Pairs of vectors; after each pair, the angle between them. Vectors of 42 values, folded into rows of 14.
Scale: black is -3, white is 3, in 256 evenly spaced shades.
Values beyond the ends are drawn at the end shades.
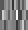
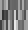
partly opposed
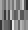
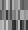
partly opposed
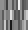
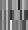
nearly opposite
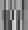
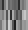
partly opposed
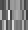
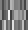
nearly parallel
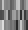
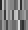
orthogonal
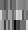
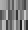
partly opposed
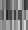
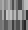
nearly opposite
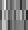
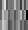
nearly parallel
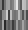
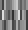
partly aligned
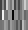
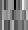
partly aligned
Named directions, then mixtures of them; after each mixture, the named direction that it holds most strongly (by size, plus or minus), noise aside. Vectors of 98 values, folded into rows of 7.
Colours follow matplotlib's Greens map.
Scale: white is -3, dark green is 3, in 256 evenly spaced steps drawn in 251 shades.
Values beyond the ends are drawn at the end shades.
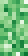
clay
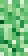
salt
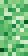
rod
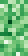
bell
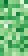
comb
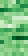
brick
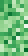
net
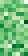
clay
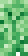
clay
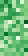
net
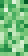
clay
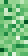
rod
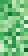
net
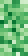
salt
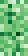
bell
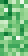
comb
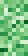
rod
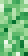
clay
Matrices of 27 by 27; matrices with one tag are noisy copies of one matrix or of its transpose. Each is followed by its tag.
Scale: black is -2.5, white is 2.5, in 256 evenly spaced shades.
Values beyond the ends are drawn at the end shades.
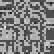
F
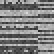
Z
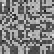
F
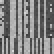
Z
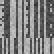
Z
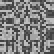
F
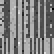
Z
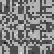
F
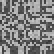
F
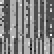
Z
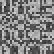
F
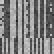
Z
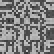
F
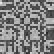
F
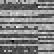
Z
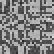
F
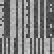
Z
